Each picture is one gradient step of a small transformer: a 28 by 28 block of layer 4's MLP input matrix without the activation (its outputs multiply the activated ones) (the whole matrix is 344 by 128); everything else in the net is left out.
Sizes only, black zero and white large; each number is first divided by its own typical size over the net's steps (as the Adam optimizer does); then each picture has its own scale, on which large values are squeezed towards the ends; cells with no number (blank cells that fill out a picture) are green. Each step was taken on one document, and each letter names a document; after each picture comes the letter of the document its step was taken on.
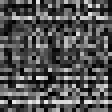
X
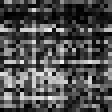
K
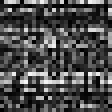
K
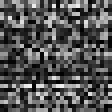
X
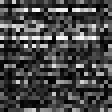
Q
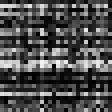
X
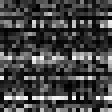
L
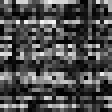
K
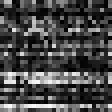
K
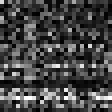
L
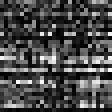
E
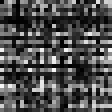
E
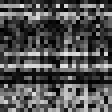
X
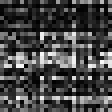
L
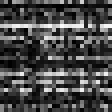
Q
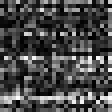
L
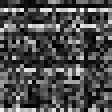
Q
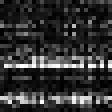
L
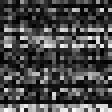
K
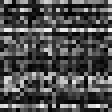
K
